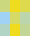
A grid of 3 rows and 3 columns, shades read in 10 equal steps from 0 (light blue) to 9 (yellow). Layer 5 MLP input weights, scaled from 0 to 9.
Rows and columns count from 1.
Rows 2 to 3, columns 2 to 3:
6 3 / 9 4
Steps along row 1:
up down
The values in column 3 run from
3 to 7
